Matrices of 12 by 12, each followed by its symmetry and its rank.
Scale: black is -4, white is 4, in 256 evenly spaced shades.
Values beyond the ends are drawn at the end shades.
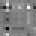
antisymmetric, rank two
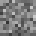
neither, full rank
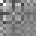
symmetric, rank two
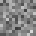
neither, full rank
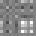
symmetric, rank two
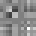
symmetric, rank two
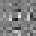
antisymmetric, rank two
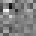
antisymmetric, rank two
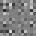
antisymmetric, rank two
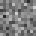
neither, full rank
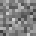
neither, full rank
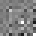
symmetric, rank two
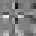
antisymmetric, rank two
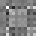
symmetric, rank two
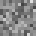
neither, full rank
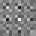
symmetric, rank two
